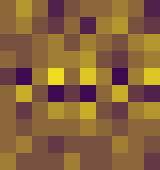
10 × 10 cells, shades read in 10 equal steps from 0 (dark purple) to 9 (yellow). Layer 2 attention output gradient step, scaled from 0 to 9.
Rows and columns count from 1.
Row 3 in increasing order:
3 3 3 3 4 4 5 5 5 6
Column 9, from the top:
4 3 5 4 5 2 5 4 4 4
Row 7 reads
4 2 4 6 5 7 3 2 5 6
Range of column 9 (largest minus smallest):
3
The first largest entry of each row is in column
2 8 10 6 4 2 6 6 2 1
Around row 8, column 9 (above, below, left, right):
5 4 3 4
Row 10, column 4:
3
